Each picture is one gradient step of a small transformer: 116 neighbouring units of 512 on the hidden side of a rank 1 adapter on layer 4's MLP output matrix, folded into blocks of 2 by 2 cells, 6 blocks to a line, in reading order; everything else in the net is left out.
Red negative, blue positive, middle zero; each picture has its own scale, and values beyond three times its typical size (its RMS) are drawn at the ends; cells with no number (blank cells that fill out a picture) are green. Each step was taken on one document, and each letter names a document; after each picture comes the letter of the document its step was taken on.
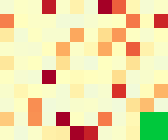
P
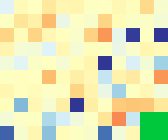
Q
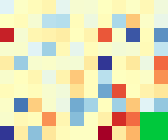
Q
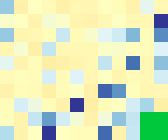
Q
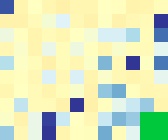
Q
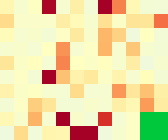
P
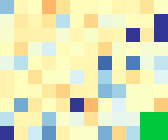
Q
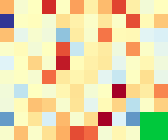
P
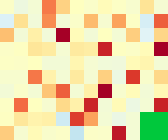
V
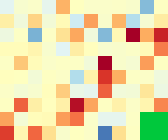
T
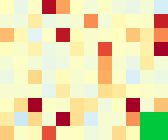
V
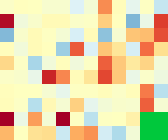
P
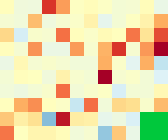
V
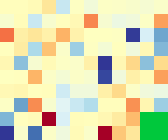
T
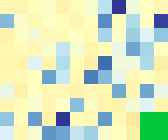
P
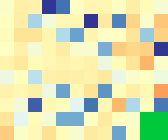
V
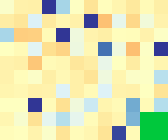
V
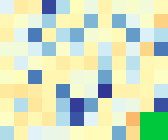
V
